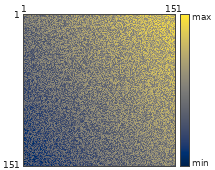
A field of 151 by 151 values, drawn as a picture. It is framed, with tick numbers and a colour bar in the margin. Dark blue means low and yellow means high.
Ninth with the lowest average: bottom left. Slope: up to the top right. Grain: fine. Ninth with the highest average: top right. Mirror symmetry: none. Odd rows or columns: none.
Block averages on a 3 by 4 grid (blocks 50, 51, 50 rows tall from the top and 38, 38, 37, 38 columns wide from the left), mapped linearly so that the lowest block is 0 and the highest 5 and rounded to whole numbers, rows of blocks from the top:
2 3 4 5
1 2 3 4
0 1 2 3
